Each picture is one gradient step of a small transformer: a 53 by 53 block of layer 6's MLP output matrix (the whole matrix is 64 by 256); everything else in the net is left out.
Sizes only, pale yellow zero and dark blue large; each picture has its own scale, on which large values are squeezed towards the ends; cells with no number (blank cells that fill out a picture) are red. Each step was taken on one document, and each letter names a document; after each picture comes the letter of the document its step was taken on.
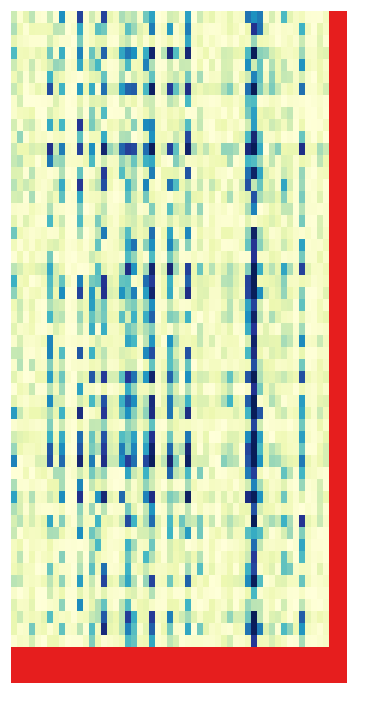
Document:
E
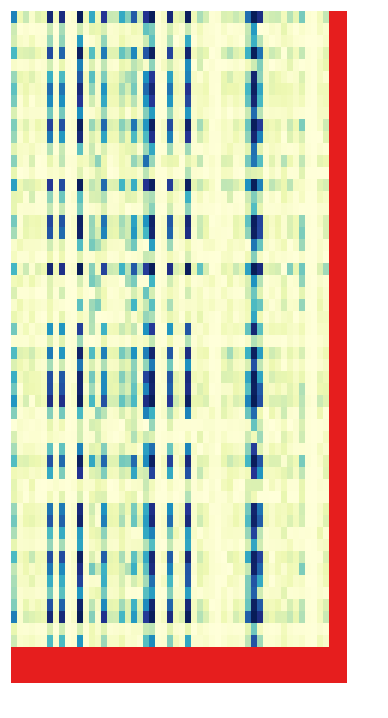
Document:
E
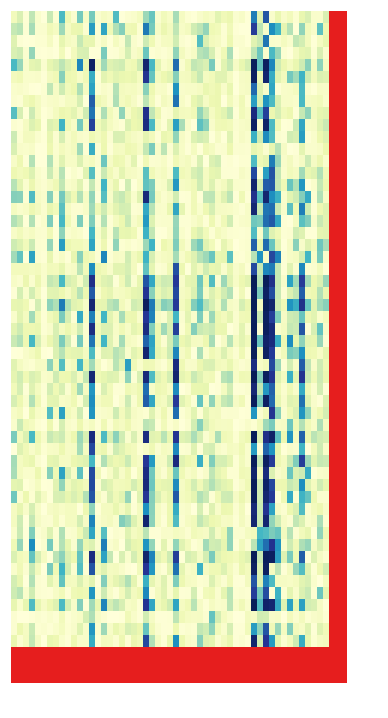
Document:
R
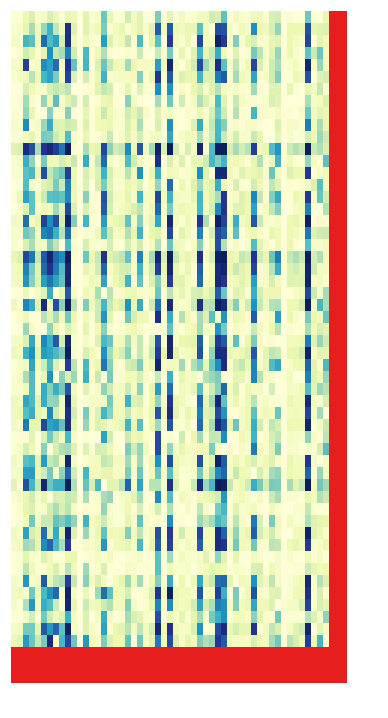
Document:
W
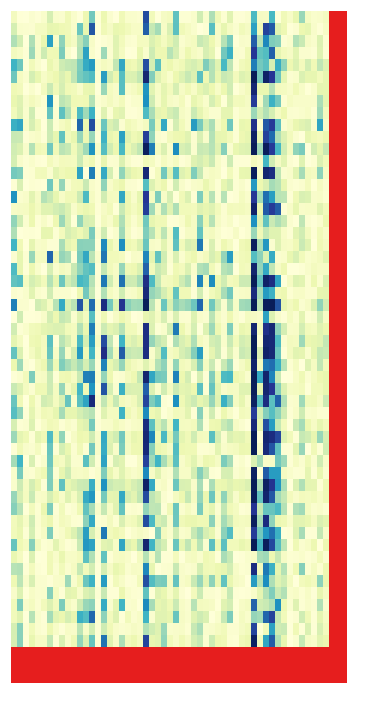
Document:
R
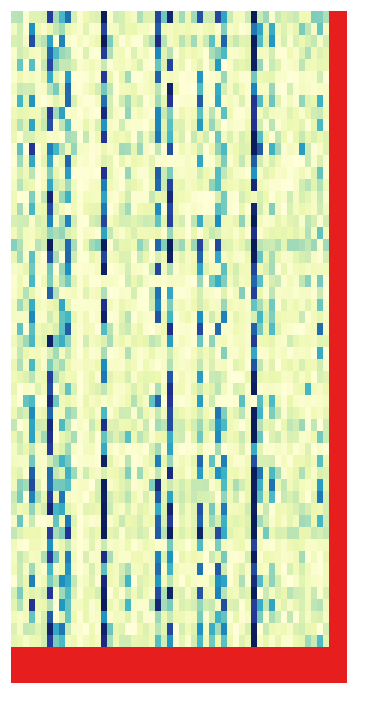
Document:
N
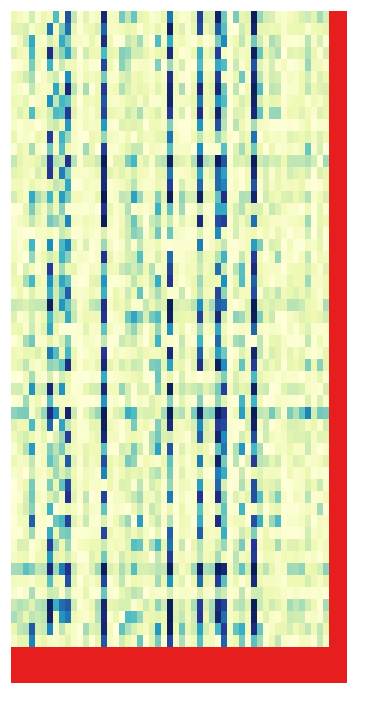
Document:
N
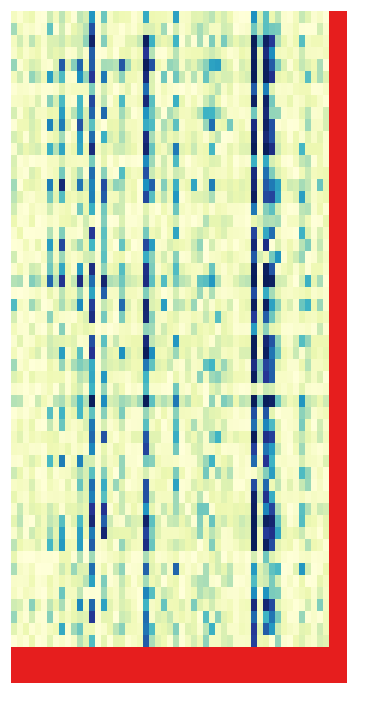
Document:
R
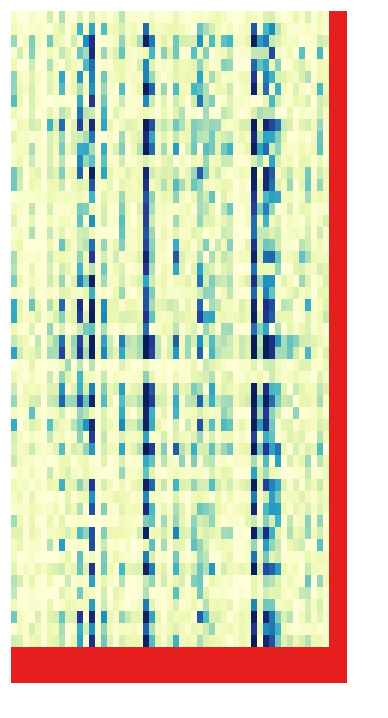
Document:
R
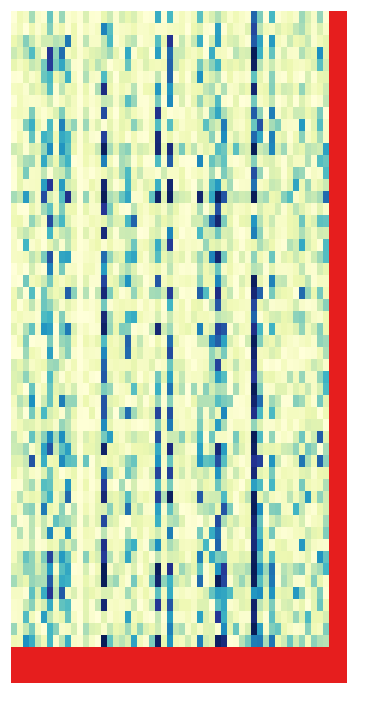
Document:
N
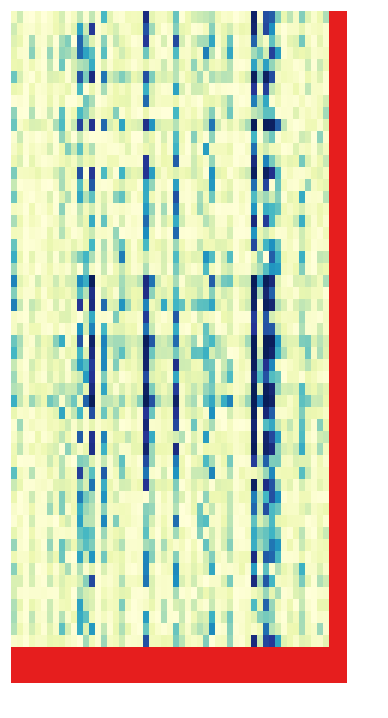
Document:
R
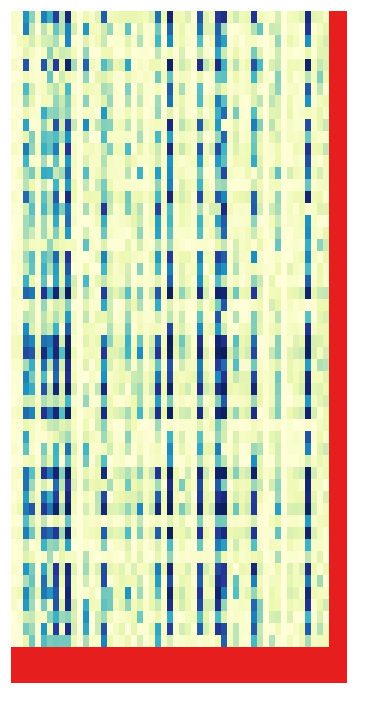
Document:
W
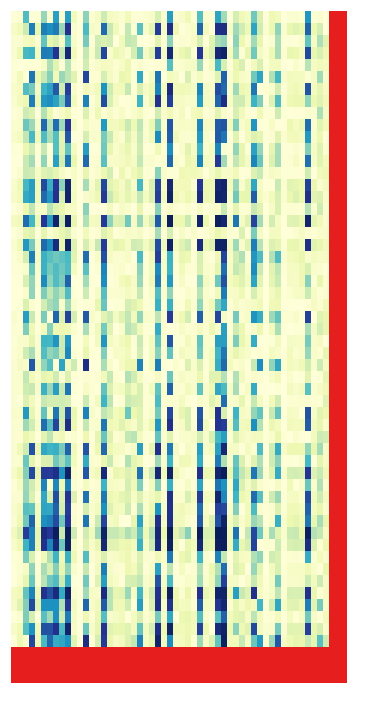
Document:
W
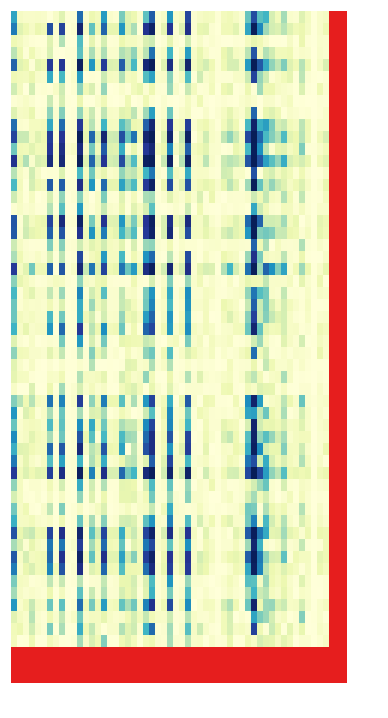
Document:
E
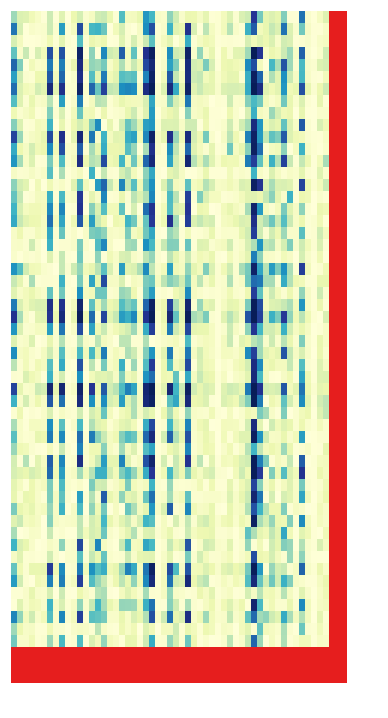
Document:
E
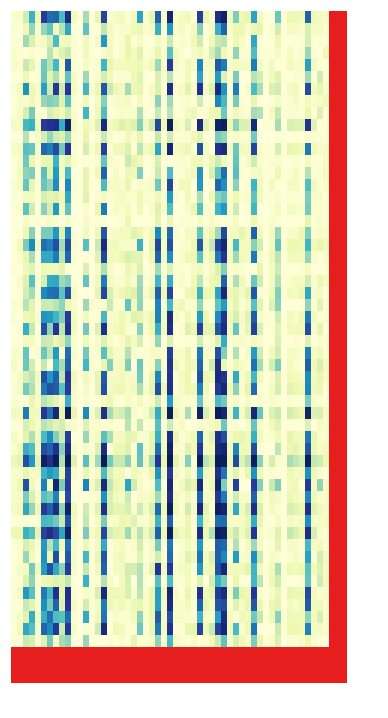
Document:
W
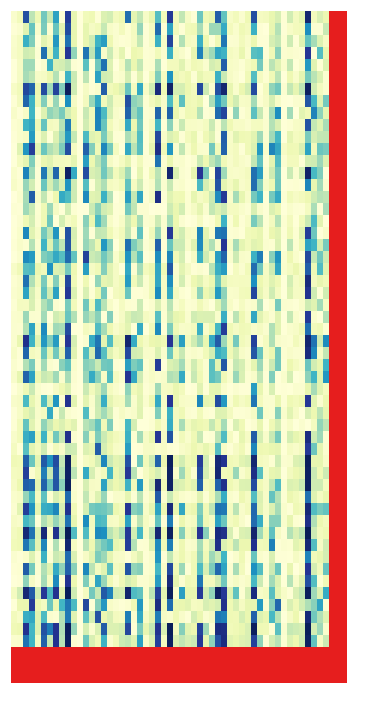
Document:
W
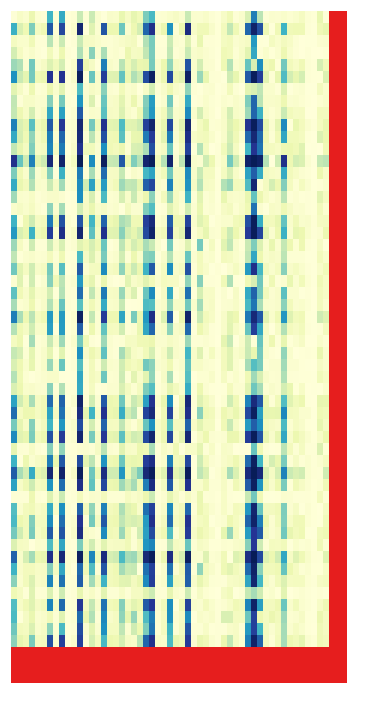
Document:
E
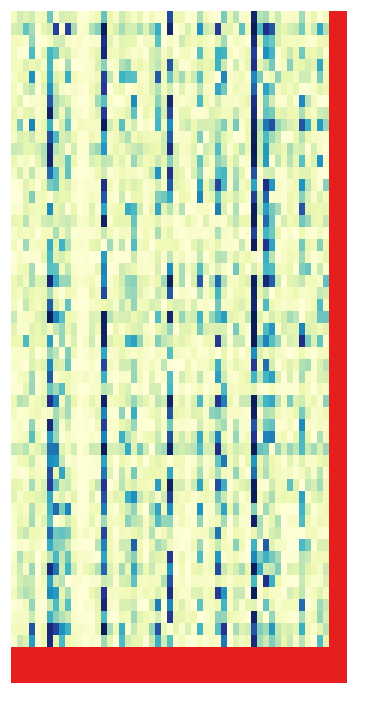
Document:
N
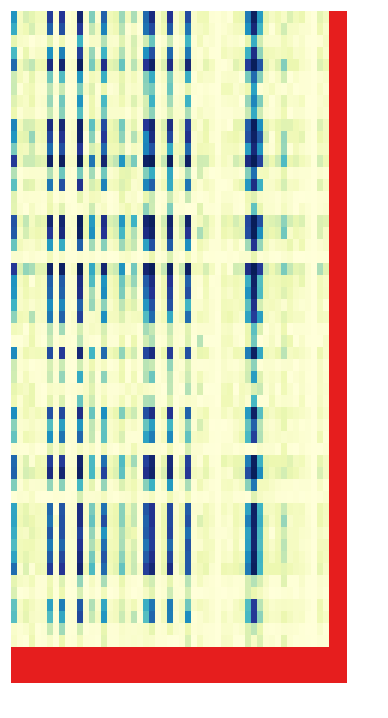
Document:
E
